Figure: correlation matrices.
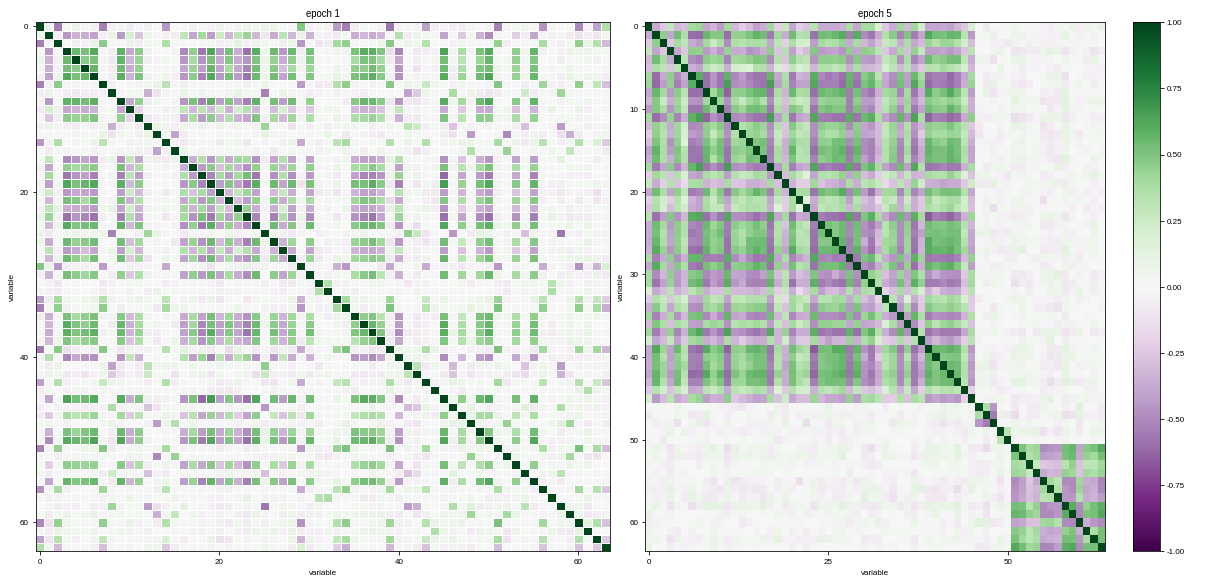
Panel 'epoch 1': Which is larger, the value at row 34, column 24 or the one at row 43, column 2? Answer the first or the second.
the second
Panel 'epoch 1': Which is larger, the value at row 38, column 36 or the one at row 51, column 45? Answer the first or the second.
the first
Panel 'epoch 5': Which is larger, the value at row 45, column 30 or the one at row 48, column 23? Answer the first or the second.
the first
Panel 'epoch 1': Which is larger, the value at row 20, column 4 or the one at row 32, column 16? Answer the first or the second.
the second
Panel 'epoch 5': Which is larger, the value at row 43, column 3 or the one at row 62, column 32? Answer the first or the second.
the second
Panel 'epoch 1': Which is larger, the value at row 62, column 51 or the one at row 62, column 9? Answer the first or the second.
the first
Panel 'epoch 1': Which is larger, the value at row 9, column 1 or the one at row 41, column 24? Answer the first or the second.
the second
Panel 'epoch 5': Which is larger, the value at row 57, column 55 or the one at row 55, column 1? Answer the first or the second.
the first
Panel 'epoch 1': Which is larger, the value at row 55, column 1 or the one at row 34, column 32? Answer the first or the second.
the second
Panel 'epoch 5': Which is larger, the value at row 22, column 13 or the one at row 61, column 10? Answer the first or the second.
the first
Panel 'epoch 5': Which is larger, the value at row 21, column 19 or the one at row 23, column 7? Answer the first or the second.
the second
